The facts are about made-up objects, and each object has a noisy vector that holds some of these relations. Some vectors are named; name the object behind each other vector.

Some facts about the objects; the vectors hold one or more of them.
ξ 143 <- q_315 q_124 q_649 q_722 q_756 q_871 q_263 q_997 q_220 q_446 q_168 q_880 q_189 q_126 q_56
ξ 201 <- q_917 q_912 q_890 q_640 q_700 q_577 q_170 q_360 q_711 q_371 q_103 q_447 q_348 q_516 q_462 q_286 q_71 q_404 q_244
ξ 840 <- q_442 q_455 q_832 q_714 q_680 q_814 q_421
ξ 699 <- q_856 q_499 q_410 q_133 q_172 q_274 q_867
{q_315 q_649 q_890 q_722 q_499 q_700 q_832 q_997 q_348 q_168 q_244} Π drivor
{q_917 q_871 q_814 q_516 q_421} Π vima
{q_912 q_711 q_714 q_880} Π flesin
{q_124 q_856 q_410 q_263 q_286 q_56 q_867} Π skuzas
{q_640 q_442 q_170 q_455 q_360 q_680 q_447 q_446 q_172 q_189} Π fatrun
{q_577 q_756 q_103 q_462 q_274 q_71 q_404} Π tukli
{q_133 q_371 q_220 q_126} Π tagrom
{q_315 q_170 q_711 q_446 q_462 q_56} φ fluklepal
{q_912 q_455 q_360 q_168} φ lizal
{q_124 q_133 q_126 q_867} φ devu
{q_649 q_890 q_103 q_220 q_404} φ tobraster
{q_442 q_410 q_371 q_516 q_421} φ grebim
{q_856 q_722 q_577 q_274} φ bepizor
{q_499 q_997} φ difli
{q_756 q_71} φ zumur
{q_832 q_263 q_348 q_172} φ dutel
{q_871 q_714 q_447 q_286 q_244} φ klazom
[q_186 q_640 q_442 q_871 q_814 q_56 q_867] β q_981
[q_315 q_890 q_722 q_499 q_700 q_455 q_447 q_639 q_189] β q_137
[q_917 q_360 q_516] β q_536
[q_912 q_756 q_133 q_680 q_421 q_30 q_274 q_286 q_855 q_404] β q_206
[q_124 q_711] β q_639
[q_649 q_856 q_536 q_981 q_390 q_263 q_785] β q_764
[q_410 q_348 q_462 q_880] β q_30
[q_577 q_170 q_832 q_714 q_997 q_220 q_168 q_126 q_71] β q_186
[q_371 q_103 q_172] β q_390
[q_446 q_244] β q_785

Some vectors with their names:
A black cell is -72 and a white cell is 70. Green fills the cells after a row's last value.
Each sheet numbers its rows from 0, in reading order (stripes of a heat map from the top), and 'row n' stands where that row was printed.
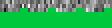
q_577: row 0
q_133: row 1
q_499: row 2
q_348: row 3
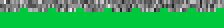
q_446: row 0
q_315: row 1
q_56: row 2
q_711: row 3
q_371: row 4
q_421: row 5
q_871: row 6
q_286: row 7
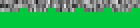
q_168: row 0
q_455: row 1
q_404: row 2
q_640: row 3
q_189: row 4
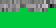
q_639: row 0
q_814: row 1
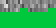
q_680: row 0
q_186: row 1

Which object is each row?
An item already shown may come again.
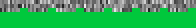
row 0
q_71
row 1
q_170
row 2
q_997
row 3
q_133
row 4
q_348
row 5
q_170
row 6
q_442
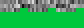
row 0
q_814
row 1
q_360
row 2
q_168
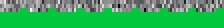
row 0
q_172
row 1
q_832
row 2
q_867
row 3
q_714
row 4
q_997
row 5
q_274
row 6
q_124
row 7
q_126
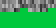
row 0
q_917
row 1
q_890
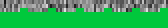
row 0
q_286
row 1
q_814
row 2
q_756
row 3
q_263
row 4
q_421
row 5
q_410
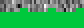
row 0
q_462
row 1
q_880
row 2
q_220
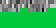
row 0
q_856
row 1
q_912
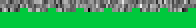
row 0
q_371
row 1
q_722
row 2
q_244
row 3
q_274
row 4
q_700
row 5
q_133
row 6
q_516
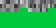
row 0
q_447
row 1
q_649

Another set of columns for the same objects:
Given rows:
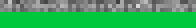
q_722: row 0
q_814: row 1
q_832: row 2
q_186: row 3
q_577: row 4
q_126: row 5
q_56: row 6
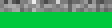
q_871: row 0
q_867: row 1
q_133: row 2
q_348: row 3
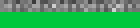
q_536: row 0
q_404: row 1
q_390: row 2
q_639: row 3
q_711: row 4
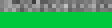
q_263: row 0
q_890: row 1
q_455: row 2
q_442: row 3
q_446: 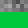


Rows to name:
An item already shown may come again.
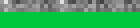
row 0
q_867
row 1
q_172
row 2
q_124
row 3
q_880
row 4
q_315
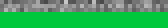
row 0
q_286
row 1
q_814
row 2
q_856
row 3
q_649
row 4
q_832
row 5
q_832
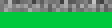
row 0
q_410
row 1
q_447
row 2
q_890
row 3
q_722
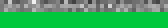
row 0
q_856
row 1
q_867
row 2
q_421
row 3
q_71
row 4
q_286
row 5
q_871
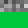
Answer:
q_71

